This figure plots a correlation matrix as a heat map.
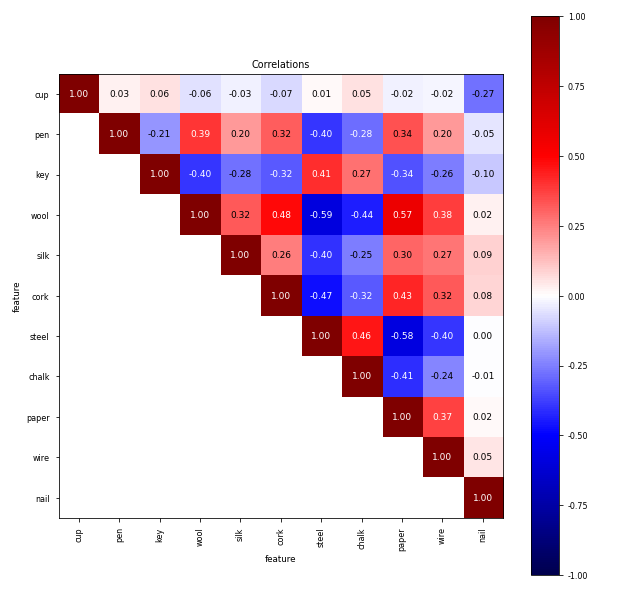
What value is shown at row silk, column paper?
0.30
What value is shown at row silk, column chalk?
-0.25
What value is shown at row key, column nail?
-0.10
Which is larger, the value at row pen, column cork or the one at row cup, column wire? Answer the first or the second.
the first
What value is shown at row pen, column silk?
0.20
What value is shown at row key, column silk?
-0.28
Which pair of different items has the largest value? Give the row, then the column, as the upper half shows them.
wool, paper
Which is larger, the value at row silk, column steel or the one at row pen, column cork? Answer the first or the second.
the second
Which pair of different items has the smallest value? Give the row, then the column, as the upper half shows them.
wool, steel
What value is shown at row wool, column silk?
0.32
